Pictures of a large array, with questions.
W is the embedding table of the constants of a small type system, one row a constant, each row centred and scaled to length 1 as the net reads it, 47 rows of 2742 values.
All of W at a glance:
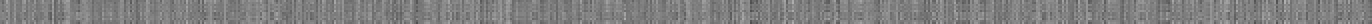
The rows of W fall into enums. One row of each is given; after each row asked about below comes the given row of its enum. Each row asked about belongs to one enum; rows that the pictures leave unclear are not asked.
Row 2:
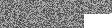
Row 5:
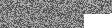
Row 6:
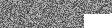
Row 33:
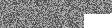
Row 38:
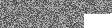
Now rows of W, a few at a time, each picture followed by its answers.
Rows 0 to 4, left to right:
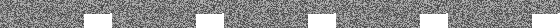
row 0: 5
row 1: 5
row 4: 2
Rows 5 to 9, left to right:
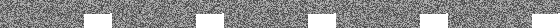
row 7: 2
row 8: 5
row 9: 38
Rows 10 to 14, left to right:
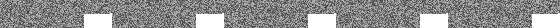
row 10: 6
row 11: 33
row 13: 33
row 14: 5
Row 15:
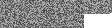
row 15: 2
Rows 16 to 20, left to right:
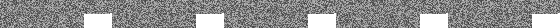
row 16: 38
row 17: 2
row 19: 33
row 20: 2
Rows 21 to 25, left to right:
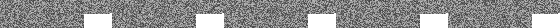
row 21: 2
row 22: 6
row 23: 5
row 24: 2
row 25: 33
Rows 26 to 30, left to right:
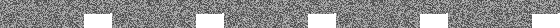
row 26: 33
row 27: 33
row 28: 38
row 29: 33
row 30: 2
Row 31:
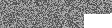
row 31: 33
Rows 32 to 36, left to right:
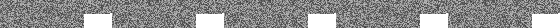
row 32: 5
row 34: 33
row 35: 5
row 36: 33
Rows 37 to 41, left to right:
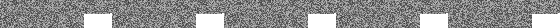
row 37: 38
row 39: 33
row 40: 38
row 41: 2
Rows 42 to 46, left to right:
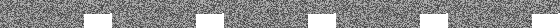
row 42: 5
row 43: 5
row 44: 2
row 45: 5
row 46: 5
